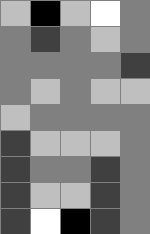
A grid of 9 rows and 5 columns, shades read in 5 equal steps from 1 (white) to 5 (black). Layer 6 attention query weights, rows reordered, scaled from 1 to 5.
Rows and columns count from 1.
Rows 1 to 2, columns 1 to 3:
2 5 2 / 3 4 3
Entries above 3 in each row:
1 1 1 0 0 1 2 2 3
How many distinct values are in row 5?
2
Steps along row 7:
down same up down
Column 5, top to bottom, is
3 3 4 2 3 3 3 3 3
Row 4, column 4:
2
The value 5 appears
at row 1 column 2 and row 9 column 3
